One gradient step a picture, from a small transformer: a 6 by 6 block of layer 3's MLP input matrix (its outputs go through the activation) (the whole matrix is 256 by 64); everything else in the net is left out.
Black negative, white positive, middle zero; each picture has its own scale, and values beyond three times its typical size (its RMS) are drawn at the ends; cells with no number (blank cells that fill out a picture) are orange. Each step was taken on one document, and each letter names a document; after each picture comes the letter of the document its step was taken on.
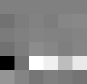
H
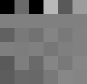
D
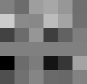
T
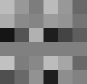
T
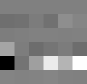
H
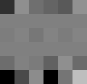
T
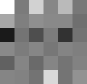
D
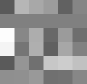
D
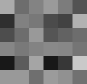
T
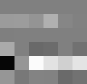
H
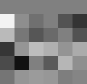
H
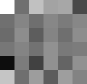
D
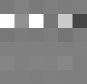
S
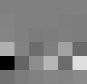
H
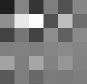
S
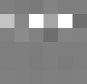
S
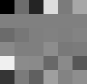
D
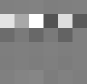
S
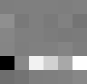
H
